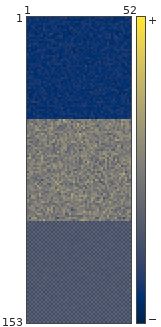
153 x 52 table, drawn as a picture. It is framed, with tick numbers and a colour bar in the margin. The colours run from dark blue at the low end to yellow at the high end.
The table splits into 3 rows of 1 panel. Panel 1,1: very low, fine-grained, faint in contrast. Panel 2,1: middling, fine-grained. Panel 3,1: low, checkered.
